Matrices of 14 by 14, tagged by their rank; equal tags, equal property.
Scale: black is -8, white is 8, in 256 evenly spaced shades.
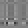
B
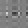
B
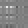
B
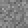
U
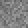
U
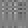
B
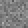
U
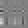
B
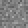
U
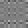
B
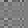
B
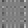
B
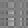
B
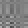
B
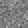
U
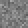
U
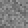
U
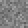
U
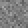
U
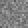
U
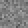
U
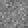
U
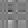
B
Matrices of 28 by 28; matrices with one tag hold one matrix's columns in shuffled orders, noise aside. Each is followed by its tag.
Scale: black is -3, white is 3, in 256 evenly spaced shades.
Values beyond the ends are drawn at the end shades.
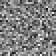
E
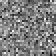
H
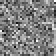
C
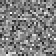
E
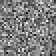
H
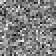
C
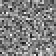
E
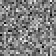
C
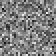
E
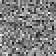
E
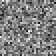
C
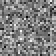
C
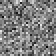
C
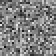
C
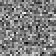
E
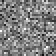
H
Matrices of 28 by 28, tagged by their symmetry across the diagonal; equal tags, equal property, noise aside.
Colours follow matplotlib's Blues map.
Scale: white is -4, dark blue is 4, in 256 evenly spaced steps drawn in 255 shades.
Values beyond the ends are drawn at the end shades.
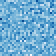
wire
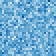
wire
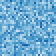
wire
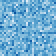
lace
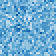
lace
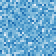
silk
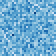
silk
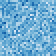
silk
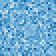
silk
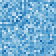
silk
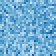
lace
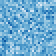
lace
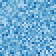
silk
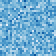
lace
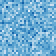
silk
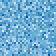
lace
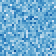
wire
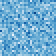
lace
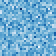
wire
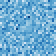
silk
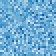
lace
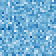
wire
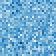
wire
